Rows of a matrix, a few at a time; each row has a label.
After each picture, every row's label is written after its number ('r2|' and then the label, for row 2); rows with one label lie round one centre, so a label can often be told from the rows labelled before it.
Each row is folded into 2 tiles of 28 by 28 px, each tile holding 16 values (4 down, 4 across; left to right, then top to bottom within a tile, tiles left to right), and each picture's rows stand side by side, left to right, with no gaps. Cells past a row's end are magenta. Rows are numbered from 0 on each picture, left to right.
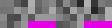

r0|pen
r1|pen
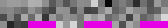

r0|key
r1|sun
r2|pen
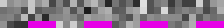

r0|key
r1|sun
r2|pen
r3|pen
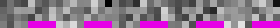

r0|pen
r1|sun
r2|pen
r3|pen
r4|sun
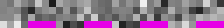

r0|sun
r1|key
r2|key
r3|sun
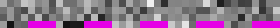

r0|key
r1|key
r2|sun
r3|sun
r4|pen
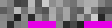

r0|pen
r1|key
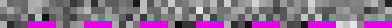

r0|key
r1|pen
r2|pen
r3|key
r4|key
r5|key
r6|sun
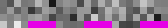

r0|sun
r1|pen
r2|key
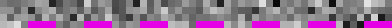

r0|sun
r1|pen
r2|pen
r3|sun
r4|sun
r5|sun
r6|key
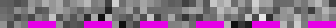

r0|pen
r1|key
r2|key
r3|pen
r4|key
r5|sun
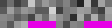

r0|pen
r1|pen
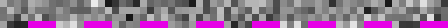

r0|key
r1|sun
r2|pen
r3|pen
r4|key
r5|sun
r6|sun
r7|key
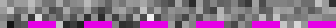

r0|key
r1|key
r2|key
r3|pen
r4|pen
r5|sun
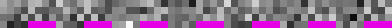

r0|key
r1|key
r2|sun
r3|pen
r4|key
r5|pen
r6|pen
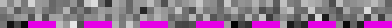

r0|key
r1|sun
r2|sun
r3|key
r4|key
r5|key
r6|key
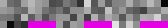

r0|key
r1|pen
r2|sun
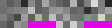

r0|pen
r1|sun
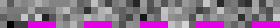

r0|key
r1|sun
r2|pen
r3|sun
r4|pen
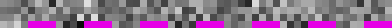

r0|sun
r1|key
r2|pen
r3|key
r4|pen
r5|key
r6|pen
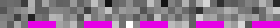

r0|pen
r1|sun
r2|sun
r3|sun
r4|sun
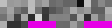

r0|key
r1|pen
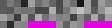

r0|pen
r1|pen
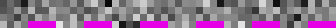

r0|pen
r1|sun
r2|key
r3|sun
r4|sun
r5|pen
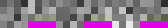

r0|pen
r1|pen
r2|sun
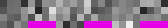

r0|pen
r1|key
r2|sun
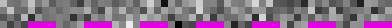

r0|key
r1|pen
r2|sun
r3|key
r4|key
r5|pen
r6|pen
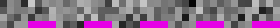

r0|pen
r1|key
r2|key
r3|pen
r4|pen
